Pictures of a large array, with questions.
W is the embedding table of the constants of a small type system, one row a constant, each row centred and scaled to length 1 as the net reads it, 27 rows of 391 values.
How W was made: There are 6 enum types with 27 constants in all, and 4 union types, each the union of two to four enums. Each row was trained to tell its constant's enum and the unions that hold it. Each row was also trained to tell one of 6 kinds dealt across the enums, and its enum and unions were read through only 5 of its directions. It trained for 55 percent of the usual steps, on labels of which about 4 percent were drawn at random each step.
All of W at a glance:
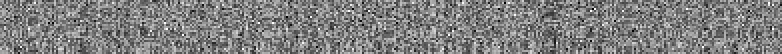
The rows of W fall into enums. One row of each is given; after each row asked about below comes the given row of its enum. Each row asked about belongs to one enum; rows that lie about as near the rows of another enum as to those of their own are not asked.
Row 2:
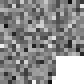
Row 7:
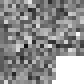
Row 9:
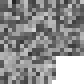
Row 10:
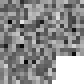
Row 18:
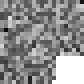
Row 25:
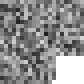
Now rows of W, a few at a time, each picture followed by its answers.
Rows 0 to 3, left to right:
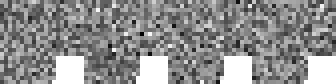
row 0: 2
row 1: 7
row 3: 9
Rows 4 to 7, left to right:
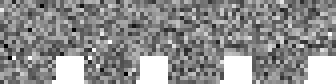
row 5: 25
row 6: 18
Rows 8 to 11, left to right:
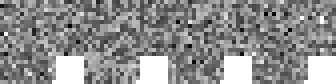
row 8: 25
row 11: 7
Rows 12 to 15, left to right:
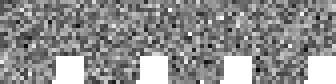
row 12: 9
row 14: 2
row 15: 18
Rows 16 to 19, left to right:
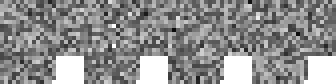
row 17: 7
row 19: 9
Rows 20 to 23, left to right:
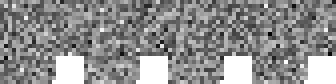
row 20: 2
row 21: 9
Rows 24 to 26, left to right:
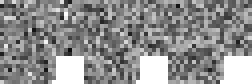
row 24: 25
